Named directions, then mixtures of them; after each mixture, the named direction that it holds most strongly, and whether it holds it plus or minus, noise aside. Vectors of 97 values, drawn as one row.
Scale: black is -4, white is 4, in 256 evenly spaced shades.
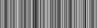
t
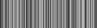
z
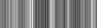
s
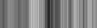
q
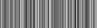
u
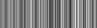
t, plus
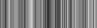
q, plus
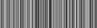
u, minus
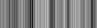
s, minus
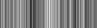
q, minus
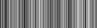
t, plus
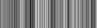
s, minus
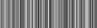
u, minus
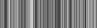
t, plus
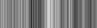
q, minus
